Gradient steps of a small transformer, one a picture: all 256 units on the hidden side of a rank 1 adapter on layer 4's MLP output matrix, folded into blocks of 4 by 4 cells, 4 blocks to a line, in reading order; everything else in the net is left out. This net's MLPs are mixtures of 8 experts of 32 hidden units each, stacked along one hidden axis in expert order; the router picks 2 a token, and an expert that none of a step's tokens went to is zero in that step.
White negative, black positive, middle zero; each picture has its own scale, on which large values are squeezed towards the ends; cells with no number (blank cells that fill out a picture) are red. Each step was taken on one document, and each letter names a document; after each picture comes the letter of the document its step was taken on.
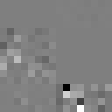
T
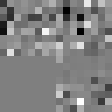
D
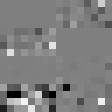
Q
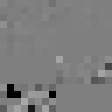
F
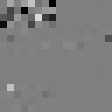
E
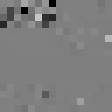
E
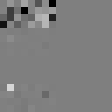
E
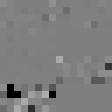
F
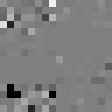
F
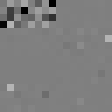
E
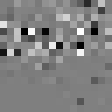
D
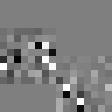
T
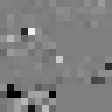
F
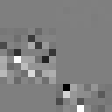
T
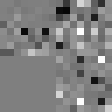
D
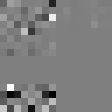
F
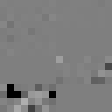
F
